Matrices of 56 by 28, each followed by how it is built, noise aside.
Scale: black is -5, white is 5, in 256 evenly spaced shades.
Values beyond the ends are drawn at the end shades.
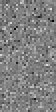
noise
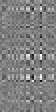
low rank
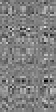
low rank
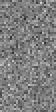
noise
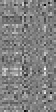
low rank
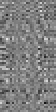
low rank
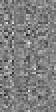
low rank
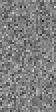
noise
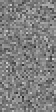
noise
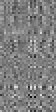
low rank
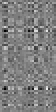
low rank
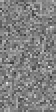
noise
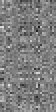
low rank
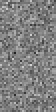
noise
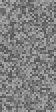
noise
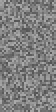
noise
